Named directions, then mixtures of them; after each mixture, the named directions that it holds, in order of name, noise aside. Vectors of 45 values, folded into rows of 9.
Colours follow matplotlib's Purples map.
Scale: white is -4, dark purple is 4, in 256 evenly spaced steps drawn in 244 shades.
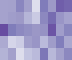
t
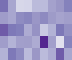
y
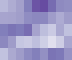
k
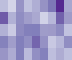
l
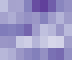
k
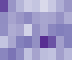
k, y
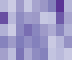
l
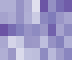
t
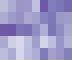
k, t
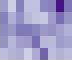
l, t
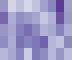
l, y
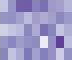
y
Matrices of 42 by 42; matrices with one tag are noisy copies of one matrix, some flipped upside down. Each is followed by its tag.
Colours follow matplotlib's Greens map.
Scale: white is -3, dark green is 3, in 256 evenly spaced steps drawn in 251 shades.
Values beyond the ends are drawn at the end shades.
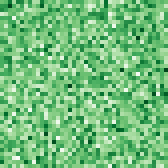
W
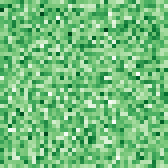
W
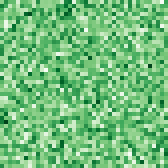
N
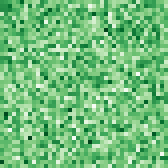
W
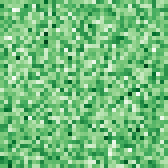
W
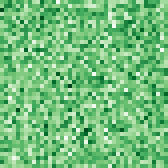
W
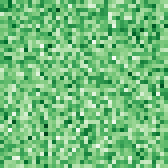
W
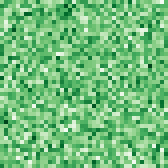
N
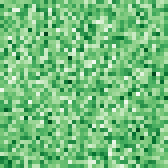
W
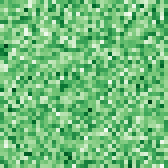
N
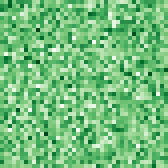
W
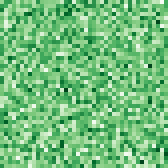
N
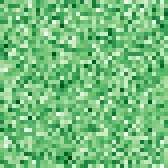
N
